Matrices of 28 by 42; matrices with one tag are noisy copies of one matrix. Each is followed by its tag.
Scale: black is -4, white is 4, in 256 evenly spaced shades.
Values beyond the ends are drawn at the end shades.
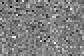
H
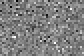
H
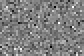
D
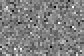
D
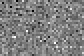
H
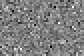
D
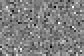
D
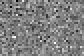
H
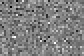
H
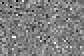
H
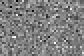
H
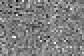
H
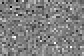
H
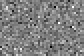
D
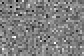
H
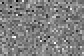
H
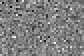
H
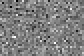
H
